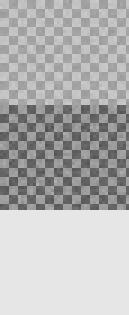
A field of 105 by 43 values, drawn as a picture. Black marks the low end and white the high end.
It is made of 3 by 1 panels. Panel 1,1: high, checkered. Panel 2,1: middling, checkered, strong in contrast. Panel 3,1: very high, flat.
